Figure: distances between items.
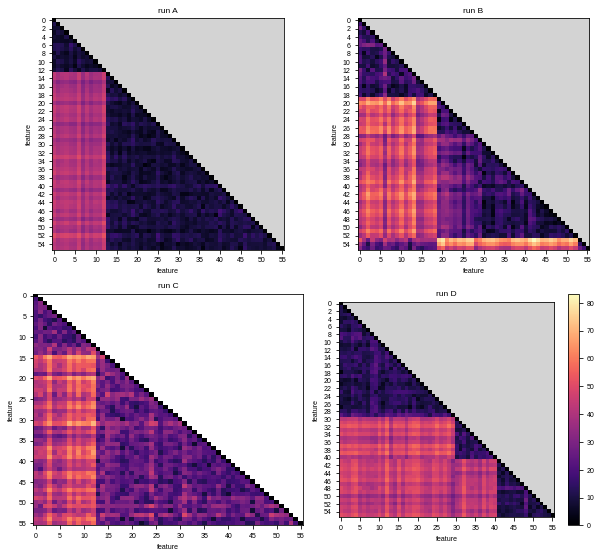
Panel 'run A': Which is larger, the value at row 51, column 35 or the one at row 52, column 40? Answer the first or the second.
the second
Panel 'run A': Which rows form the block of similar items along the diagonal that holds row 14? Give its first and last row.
13 to 55
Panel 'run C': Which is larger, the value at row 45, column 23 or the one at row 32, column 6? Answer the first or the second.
the second
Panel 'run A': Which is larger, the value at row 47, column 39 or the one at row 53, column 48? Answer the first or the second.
the second
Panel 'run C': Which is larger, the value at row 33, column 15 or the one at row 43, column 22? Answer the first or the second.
the first
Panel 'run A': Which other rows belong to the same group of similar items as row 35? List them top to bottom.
13, 14, 15, 16, 17, 18, 19, 20, 21, 22, 23, 24, 25, 26, 27, 28, 29, 30, 31, 32, 33, 34, 36, 37, 38, 39, 40, 41, 42, 43, 44, 45, 46, 47, 48, 49, 50, 51, 52, 53, 54, 55
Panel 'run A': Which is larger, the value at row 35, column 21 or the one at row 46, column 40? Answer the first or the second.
the second
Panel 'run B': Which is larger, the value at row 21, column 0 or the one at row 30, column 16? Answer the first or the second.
the first
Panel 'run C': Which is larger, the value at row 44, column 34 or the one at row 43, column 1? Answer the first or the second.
the second
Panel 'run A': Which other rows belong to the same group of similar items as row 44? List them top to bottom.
13, 14, 15, 16, 17, 18, 19, 20, 21, 22, 23, 24, 25, 26, 27, 28, 29, 30, 31, 32, 33, 34, 35, 36, 37, 38, 39, 40, 41, 42, 43, 45, 46, 47, 48, 49, 50, 51, 52, 53, 54, 55
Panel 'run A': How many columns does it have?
56
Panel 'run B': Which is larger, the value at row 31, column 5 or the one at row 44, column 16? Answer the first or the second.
the first
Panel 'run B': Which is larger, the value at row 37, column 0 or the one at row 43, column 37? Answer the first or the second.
the first
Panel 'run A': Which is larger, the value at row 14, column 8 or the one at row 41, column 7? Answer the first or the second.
the first
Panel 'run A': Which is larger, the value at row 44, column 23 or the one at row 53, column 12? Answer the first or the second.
the second
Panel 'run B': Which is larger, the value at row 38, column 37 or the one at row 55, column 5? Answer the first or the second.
the second
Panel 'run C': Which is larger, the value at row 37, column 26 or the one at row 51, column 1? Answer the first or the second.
the second
